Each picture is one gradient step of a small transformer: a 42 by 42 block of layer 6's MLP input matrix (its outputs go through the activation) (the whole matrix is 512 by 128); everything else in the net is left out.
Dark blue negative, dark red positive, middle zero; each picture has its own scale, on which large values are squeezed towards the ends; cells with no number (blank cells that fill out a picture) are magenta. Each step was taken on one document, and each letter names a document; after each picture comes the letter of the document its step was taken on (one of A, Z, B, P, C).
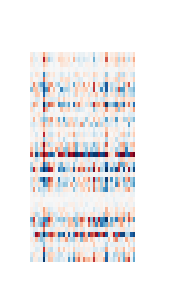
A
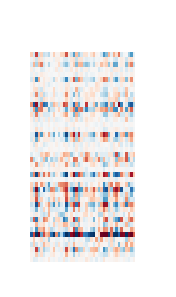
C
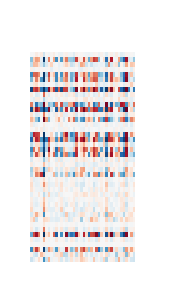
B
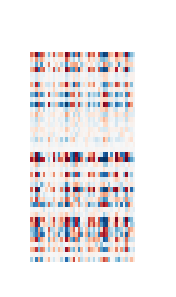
C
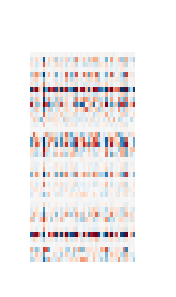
B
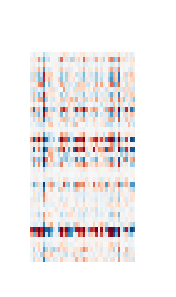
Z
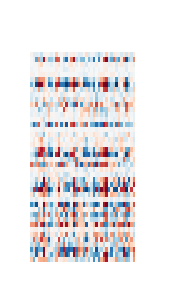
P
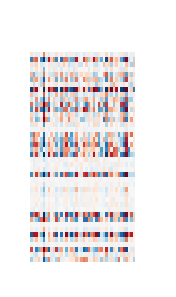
B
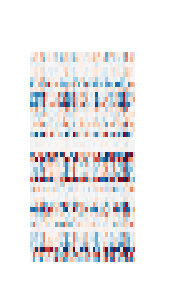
P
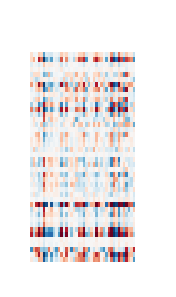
Z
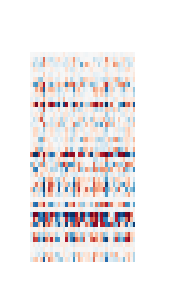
A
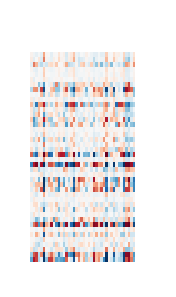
A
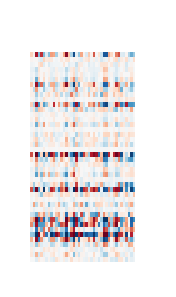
C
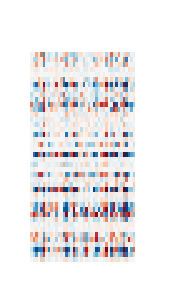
P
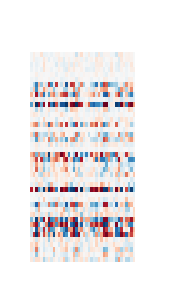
C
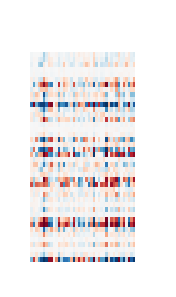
A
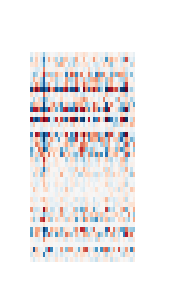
B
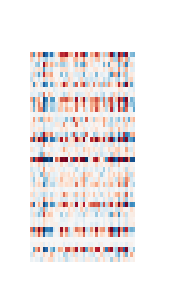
Z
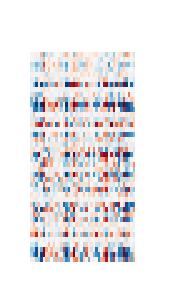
P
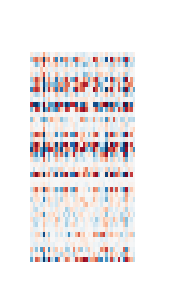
B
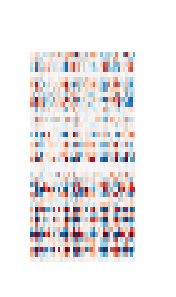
C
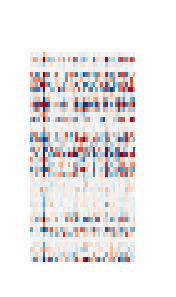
B
